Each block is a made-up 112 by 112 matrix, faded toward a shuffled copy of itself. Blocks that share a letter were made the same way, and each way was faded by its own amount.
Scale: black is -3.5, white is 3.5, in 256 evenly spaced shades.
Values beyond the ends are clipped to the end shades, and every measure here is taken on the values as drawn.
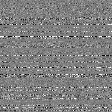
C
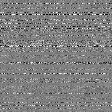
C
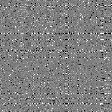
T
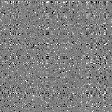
T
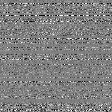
C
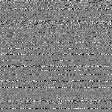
C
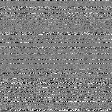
C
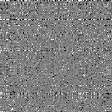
T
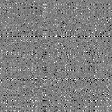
T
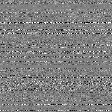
C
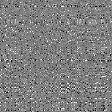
T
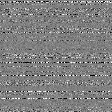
C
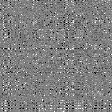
T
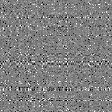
T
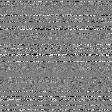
C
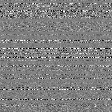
C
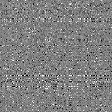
T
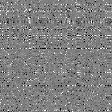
T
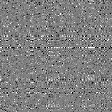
T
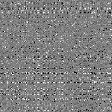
T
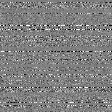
C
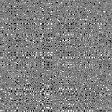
T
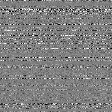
C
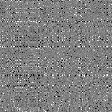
T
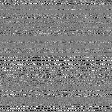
C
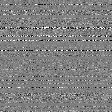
C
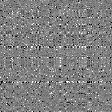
T
